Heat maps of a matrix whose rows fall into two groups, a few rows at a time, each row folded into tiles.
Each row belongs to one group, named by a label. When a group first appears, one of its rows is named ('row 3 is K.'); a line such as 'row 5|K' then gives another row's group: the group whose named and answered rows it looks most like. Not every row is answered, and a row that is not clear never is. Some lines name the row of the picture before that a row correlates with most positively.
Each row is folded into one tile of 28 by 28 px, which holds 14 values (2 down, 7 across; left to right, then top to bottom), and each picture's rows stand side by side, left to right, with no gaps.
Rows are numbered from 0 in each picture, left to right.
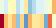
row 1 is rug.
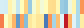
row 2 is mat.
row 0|rug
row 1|rug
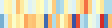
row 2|rug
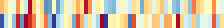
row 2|rug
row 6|mat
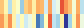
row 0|mat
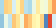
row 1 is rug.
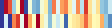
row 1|mat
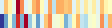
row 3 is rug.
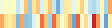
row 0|rug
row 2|rug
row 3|mat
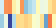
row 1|rug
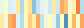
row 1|mat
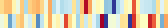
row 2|mat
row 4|rug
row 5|mat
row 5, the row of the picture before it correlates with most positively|0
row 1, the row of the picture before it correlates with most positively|2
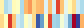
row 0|mat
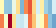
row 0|mat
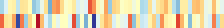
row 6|mat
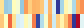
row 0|mat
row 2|rug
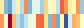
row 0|mat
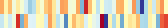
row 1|rug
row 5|rug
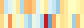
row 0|mat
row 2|rug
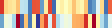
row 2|rug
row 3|mat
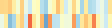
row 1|rug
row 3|mat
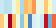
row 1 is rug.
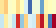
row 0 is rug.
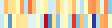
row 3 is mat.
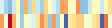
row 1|mat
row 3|rug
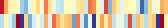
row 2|rug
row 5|rug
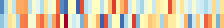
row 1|mat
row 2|mat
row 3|rug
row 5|mat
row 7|mat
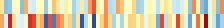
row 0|mat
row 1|rug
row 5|rug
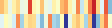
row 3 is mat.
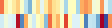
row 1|rug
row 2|mat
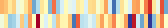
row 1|mat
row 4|rug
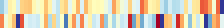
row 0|rug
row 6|mat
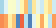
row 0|rug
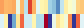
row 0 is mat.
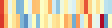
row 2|rug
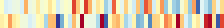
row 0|mat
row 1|rug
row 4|mat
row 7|mat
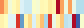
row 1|rug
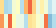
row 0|mat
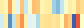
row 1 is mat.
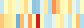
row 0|rug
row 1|mat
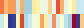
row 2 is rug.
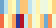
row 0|rug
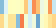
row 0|rug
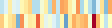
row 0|rug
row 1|mat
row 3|mat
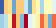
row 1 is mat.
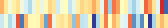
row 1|rug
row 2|rug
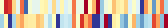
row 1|mat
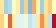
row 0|mat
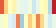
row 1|mat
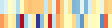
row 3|rug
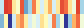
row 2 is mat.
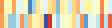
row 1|rug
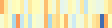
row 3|rug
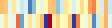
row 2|rug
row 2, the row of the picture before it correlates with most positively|3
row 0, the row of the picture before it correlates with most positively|0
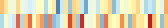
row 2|mat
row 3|rug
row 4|rug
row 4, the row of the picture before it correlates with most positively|1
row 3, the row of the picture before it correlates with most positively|1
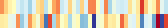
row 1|rug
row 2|mat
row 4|mat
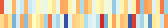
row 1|rug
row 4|rug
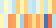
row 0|mat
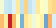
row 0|mat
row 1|rug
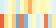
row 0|rug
